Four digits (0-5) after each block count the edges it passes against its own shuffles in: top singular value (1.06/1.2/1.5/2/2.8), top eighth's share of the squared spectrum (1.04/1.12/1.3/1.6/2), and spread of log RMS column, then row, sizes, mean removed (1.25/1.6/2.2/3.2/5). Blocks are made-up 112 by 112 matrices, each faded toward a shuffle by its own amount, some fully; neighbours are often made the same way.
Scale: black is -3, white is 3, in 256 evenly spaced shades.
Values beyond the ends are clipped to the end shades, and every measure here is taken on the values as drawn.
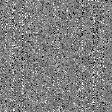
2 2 3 0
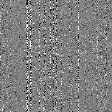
3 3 4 0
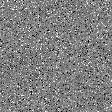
0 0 1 0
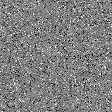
0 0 1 0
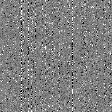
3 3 3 0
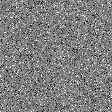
0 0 0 0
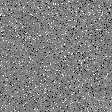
0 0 0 0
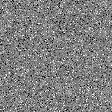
3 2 0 0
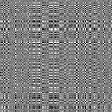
5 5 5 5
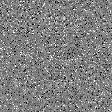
4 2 1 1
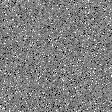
0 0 0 0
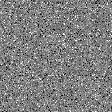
3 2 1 1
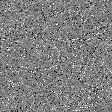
1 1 0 0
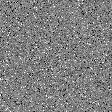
1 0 0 0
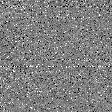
2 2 0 2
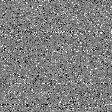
1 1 0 2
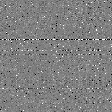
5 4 0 2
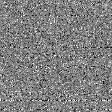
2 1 0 3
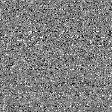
1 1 0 3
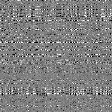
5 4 1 4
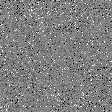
2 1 0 1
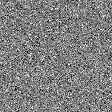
3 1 0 0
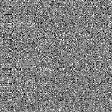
4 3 2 2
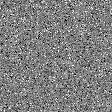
1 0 0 0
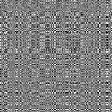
5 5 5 4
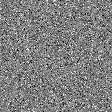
1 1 0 0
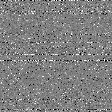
2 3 0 3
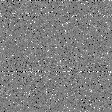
2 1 0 1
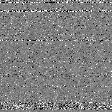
2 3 0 4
